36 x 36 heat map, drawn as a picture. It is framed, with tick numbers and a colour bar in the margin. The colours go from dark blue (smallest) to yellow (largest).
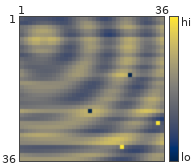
On average the colour sits 50% of the way up the scale. Four lone cells stand out: two far higher and two far lower than their neighbours. Concentric rings centre on the top left. The middle left is the calmest part. The values follow a bell shape.
